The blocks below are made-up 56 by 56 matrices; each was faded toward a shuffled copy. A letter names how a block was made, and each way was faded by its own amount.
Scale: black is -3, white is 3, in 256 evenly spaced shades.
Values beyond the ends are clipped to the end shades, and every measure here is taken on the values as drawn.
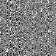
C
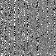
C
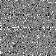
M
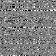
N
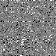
M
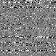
N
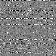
N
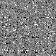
M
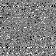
M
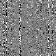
C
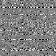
N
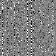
C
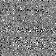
M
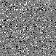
M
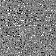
M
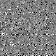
M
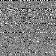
N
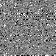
M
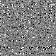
M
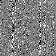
C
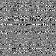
N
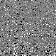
M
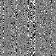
C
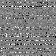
N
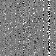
C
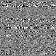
N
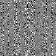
C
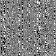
C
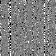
C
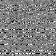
N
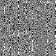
C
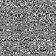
N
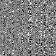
C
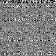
N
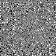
M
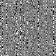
C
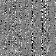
C
